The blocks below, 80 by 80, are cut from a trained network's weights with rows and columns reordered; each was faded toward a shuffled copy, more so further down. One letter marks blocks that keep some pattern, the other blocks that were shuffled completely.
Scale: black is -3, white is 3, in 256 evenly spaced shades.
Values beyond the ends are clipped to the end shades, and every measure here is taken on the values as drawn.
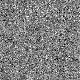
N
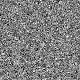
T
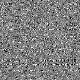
N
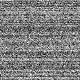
N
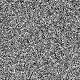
T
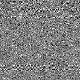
N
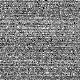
N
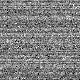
N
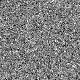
T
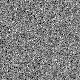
T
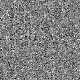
N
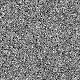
T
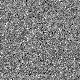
T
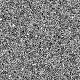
T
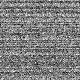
N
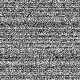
N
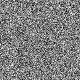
T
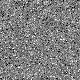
T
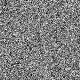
T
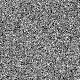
T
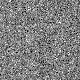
N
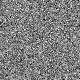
T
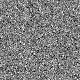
T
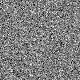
T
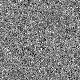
T
